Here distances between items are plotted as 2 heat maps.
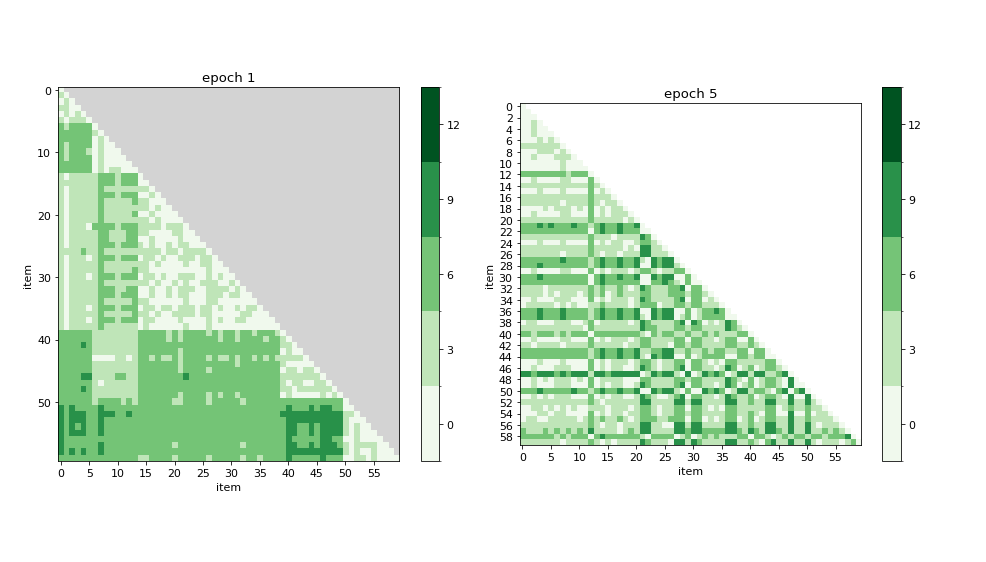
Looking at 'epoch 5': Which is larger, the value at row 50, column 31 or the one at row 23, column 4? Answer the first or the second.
the second
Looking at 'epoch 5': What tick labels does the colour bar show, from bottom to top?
0, 3, 6, 9, 12
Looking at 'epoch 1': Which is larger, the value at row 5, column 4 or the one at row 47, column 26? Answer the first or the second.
the second
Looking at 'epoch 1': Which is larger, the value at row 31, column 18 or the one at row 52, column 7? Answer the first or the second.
the second
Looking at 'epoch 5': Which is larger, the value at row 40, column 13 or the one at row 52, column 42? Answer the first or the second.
the first
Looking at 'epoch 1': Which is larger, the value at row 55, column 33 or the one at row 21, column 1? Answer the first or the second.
the first
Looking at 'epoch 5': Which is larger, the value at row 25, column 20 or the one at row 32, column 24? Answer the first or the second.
the second
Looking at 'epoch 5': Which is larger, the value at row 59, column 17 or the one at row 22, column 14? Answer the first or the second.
the second
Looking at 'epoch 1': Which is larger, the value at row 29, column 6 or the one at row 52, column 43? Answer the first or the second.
the second
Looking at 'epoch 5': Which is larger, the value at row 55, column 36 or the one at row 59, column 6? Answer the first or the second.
the first
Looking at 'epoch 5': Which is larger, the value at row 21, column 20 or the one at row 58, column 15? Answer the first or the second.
the first
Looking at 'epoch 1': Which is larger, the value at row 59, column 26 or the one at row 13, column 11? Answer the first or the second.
the first
